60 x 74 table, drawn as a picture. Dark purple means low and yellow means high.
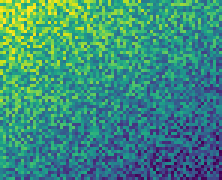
Average level on the scale: 50%. Ninth with the lowest average: bottom right. Ninth with the highest average: top left. Slope: up to the top left. Grain: fine. Stripes: none.
